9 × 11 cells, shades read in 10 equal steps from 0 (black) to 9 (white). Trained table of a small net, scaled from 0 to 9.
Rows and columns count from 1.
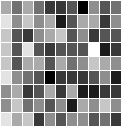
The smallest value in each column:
5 3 2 2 0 1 1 0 1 1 1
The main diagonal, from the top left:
6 5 2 3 3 2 6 6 3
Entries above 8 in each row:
0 0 0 1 0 0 0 0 0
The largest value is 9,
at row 4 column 9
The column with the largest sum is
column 1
